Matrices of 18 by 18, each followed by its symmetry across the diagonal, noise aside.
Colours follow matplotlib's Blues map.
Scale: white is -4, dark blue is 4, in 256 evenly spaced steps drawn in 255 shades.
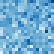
antisymmetric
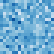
antisymmetric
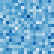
antisymmetric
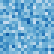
antisymmetric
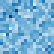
symmetric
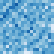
symmetric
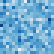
antisymmetric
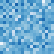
symmetric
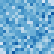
symmetric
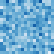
antisymmetric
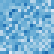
symmetric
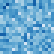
symmetric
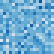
antisymmetric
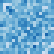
symmetric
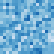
antisymmetric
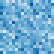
antisymmetric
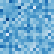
symmetric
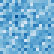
symmetric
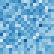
symmetric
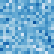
antisymmetric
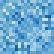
symmetric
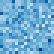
symmetric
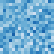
antisymmetric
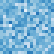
symmetric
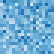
antisymmetric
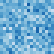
antisymmetric
